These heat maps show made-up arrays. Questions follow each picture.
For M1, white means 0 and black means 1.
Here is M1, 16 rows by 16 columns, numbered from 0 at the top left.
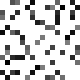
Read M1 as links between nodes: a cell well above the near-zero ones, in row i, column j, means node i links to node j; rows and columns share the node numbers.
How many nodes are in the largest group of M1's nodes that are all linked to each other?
6
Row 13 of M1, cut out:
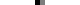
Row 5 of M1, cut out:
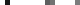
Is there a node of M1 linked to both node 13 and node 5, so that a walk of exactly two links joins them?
no
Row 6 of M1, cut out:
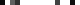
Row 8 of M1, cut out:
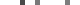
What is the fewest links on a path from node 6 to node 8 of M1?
3
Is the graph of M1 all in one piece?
no
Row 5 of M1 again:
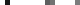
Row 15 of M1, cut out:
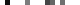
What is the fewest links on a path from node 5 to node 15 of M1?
1
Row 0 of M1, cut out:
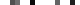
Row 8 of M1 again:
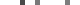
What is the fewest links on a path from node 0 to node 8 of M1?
3
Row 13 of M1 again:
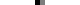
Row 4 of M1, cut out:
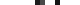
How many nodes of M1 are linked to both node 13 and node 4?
2
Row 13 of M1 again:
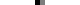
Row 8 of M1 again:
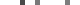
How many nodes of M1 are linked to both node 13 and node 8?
1
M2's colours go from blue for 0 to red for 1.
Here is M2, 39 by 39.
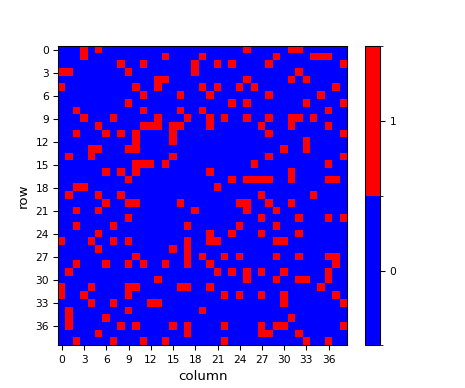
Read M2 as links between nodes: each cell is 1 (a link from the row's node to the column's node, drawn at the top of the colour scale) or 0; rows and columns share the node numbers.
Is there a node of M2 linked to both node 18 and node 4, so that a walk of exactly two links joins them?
no
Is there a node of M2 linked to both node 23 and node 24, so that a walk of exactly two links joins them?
no
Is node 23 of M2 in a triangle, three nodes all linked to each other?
no
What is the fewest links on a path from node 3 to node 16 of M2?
3
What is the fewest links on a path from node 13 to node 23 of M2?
3
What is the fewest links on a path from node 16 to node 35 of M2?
2
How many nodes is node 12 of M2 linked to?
3
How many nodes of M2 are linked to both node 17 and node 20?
4
